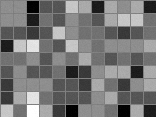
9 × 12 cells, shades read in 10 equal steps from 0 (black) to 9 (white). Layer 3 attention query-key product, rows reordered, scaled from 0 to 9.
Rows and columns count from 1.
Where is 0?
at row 1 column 3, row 9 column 6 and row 9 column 10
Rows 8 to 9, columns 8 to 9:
5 6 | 5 4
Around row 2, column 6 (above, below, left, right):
7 5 3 4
